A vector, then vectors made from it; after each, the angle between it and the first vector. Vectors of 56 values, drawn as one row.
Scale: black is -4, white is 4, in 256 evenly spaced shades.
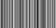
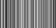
partly opposed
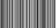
nearly parallel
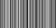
orthogonal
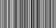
orthogonal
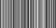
nearly opposite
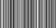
nearly opposite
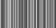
partly aligned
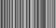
nearly parallel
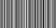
partly aligned
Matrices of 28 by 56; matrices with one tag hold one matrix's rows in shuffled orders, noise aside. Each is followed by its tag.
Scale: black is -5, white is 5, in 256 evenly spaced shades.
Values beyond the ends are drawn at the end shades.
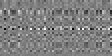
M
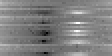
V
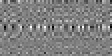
M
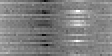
V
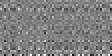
M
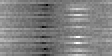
V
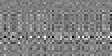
M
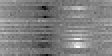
V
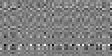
M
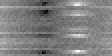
V
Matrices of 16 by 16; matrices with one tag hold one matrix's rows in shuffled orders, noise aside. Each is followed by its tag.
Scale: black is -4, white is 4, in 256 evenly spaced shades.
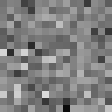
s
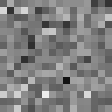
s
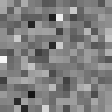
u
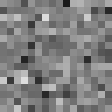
s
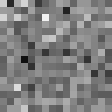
s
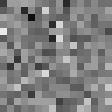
u
